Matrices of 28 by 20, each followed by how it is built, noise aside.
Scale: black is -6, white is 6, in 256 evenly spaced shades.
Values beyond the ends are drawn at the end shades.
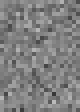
noise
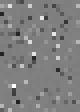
sparse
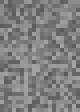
noise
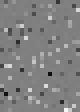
sparse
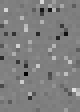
sparse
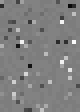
sparse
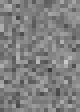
noise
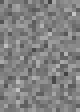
noise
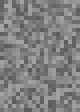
noise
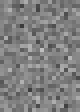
noise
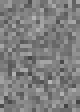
noise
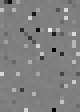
sparse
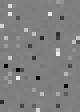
sparse
